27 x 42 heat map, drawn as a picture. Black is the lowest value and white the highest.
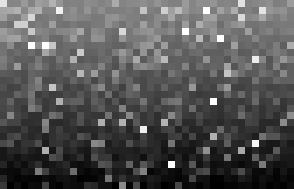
Slope: up to the top. Stripes: none. Odd rows or columns: none.
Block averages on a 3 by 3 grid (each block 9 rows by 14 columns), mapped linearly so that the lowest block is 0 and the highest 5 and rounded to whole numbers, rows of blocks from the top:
5 5 5 | 2 3 2 | 0 0 0
